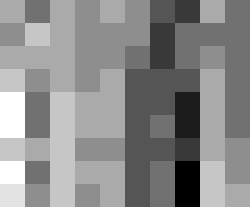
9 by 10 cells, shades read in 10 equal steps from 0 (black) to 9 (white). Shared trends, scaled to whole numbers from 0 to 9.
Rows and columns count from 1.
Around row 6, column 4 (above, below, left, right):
6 5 7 6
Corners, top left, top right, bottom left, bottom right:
6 4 8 6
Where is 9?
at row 5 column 1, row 6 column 1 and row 8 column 1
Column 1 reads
6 5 6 7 9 9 7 9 8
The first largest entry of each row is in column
1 2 1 1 1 1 1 1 1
